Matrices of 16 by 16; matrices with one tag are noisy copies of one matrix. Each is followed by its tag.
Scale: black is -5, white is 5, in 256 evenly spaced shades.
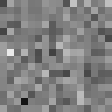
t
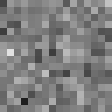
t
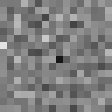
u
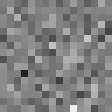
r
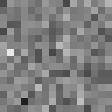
t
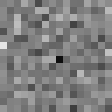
u
